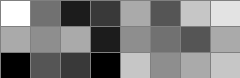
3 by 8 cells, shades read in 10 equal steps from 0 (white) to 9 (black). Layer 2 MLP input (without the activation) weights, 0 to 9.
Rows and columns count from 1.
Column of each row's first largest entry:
3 4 1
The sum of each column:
12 15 18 24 9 15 11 6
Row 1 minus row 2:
-3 1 5 -1 -1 1 -4 -2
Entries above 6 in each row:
2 1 3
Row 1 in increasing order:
0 1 2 3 5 6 7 8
